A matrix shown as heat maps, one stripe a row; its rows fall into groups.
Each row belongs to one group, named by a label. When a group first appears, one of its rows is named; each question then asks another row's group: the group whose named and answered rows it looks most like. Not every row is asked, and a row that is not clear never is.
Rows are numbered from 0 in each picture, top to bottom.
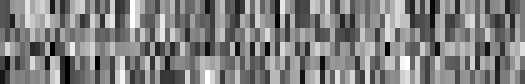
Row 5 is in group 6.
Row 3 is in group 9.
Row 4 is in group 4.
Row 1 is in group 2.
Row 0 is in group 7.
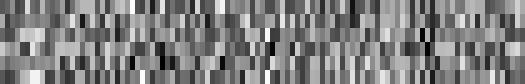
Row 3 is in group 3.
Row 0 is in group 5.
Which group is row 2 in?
7
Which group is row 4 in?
6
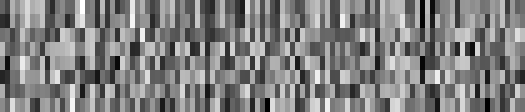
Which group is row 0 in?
7
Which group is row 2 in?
9
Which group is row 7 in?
6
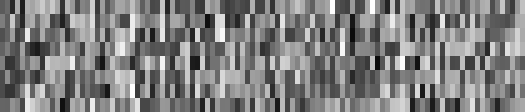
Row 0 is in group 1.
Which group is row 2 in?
5
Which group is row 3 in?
9
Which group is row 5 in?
5
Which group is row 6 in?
5
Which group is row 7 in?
2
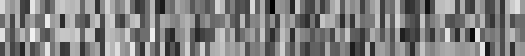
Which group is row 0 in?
3
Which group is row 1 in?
2
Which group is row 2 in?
3
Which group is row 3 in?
5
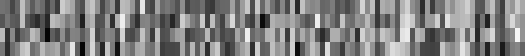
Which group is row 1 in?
9
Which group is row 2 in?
4
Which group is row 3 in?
6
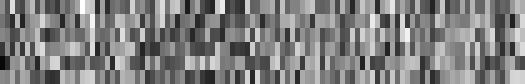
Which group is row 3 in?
1
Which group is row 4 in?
6
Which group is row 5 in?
9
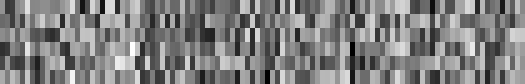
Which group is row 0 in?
2
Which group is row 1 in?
1
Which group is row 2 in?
9
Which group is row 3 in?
2
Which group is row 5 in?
2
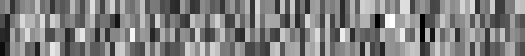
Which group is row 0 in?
9
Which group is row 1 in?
6
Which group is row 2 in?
7
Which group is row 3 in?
6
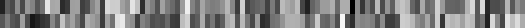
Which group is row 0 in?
2
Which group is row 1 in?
9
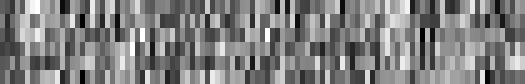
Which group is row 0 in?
2
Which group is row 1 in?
6
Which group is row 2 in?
7
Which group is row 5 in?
5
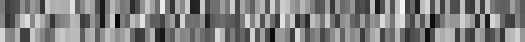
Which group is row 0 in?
3
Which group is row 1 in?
7
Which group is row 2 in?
3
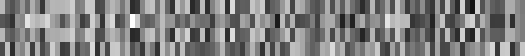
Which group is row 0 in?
3
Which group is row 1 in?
2
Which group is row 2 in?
3
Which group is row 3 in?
1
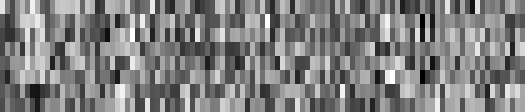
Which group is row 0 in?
3
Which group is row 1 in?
7
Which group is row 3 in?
1
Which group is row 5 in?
6
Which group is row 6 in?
9
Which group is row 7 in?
5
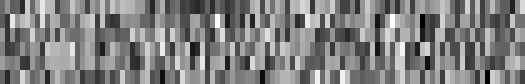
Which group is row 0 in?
1
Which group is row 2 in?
4
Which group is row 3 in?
3
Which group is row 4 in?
3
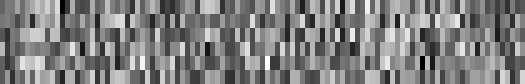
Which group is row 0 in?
6
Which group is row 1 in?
1
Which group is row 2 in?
6
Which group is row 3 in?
4
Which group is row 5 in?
1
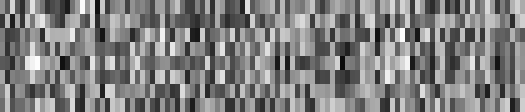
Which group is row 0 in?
4
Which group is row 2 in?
3
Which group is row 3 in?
4
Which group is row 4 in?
2
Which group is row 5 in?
4
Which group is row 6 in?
9
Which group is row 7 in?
1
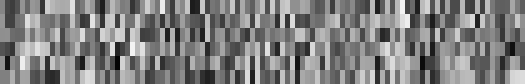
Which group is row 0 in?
3
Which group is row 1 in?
2
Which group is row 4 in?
6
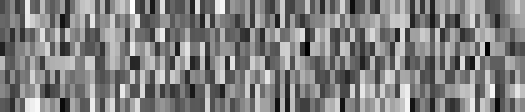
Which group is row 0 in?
5
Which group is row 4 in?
3
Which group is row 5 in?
4
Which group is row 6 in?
9
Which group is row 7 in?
2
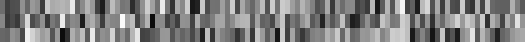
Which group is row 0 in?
3
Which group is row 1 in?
5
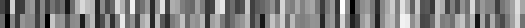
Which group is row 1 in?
4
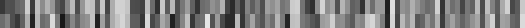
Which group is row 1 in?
1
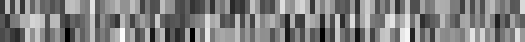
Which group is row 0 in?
1
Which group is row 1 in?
6
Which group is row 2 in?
5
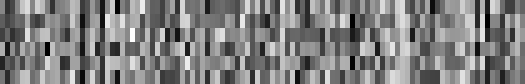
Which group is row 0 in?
7
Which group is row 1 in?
2
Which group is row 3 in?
4
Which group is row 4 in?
2
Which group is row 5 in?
6
